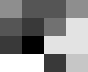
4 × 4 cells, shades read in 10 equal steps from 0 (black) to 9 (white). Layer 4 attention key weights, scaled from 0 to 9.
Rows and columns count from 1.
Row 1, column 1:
5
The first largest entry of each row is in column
1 4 3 1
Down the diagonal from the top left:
5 2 8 7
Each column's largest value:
9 9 8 8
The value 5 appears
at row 1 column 1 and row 1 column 4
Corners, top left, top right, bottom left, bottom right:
5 5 9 7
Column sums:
19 14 17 28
